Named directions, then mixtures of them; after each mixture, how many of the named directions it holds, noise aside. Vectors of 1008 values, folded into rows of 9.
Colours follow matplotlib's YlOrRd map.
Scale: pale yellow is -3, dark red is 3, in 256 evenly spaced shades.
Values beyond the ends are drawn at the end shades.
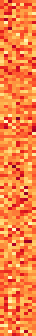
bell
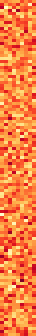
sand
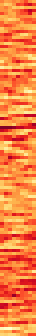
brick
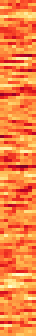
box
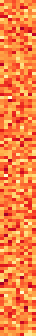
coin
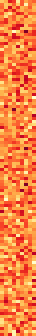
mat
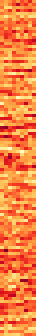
three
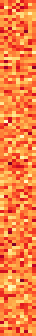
three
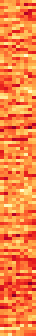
three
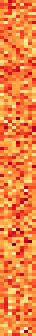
one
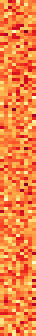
one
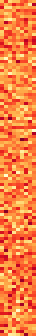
three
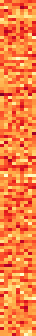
two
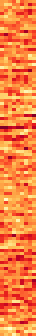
two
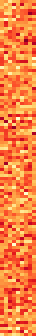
two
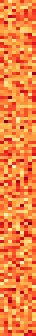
two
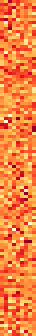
one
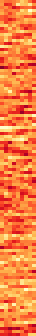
one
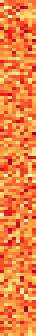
three
